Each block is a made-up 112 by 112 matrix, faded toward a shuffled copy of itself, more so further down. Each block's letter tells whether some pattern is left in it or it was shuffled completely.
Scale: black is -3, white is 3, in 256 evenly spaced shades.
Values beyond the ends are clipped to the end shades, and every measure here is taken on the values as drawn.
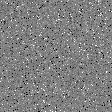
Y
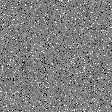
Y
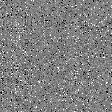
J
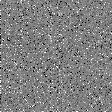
J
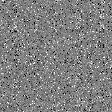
J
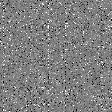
J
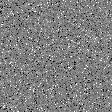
Y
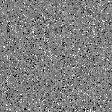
J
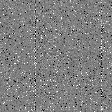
J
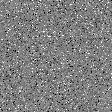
Y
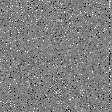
J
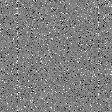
J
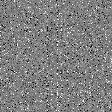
J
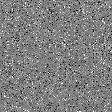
J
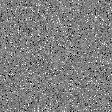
J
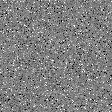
Y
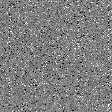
J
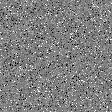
Y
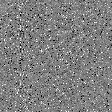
J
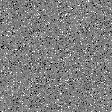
J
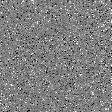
J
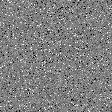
Y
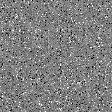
J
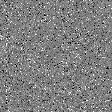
J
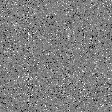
J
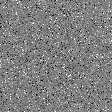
Y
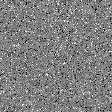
J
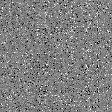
J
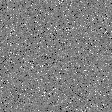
Y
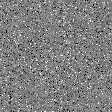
Y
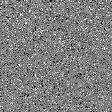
J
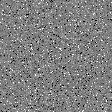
J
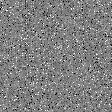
J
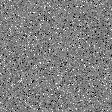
Y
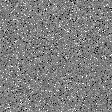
Y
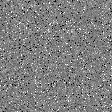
J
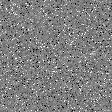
Y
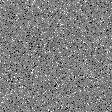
Y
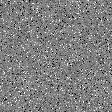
Y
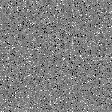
J
